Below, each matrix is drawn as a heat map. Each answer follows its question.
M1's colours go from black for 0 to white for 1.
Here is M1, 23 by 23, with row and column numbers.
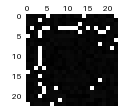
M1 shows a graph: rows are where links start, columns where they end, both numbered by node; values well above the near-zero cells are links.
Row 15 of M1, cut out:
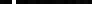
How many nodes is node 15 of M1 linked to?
1
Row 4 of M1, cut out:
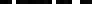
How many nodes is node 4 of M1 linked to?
4
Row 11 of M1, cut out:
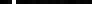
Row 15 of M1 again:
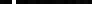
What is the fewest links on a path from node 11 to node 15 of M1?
2
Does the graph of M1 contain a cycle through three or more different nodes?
no
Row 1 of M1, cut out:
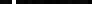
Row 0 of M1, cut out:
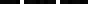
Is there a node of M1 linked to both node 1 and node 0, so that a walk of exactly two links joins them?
no
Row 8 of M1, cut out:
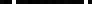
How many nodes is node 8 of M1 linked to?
2
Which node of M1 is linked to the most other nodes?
node 3
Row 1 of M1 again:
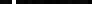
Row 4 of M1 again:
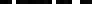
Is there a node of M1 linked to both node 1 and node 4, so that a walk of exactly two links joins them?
yes
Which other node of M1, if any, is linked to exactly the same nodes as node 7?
node 16
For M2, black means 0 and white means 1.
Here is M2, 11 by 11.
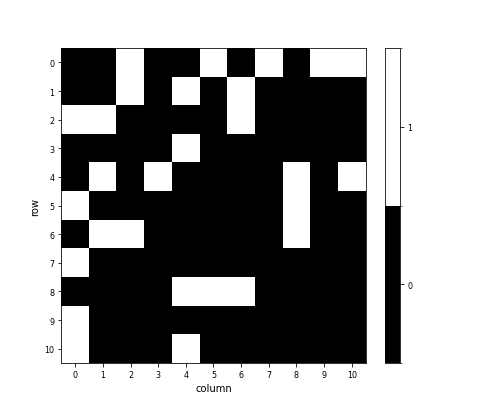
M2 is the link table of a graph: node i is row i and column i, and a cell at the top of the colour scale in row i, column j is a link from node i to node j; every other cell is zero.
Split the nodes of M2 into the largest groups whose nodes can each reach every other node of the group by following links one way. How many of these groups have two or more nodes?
1
